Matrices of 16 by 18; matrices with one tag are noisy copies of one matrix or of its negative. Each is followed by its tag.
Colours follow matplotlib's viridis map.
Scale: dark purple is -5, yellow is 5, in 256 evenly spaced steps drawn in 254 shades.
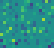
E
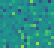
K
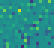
K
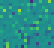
K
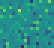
K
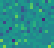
E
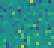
K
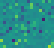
E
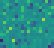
E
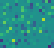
E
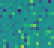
K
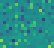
E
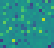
E
